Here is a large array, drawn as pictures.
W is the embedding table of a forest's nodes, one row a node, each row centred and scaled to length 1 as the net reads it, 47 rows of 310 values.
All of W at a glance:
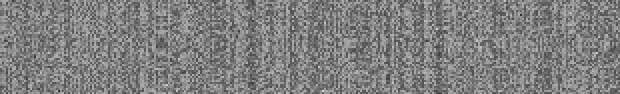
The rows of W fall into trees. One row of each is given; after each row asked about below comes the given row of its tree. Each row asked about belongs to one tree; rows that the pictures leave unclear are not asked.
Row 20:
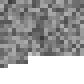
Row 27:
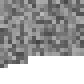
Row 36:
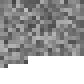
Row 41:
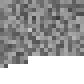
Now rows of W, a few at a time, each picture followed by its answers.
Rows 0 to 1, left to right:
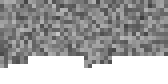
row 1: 36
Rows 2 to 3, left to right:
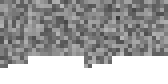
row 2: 27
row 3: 41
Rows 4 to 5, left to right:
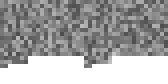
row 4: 41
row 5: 27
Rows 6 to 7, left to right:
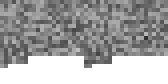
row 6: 27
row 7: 27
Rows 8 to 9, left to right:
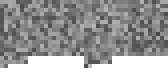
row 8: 41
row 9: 27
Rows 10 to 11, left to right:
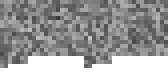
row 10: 41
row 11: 27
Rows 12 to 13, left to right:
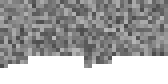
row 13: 41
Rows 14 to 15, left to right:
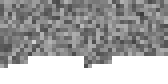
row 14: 41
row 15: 27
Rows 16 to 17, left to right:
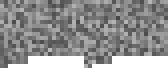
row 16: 27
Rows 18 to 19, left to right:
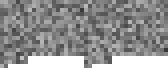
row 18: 41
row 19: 20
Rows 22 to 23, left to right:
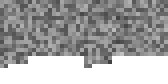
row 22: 41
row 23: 20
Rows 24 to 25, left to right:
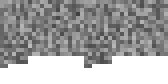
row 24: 41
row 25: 41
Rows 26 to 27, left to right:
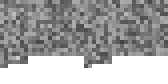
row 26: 27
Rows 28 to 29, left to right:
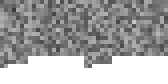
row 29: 41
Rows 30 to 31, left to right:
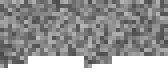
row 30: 41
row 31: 27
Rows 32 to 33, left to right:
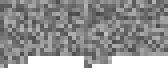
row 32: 41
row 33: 20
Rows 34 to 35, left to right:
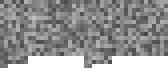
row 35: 36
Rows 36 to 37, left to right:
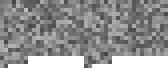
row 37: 27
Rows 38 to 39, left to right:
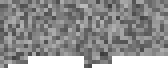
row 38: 41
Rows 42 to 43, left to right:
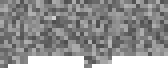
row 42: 27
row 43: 27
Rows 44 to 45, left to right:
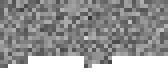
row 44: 36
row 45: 20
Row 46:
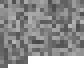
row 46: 27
